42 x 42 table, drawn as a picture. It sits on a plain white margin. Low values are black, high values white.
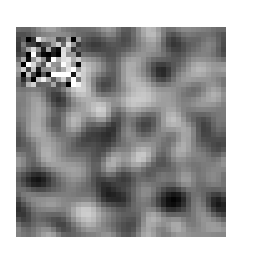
Mirror symmetry: none. Roughest part: top left. Odd patch: rougher, in the top left. Grain: blotchy.
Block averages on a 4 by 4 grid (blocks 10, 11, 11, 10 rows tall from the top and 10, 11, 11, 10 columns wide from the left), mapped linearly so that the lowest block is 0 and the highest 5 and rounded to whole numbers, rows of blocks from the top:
2222
2453
1022
1200
